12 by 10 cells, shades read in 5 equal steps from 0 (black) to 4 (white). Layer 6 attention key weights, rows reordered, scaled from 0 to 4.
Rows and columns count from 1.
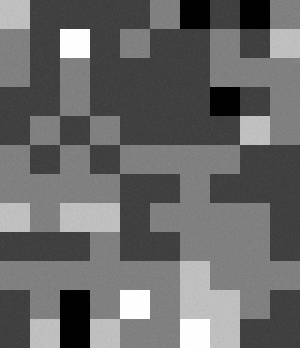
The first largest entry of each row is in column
1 3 1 3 9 1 1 1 4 7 5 7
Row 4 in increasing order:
0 1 1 1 1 1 1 1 2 2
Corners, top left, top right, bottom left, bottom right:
3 2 1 1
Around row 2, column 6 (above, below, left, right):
2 1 2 1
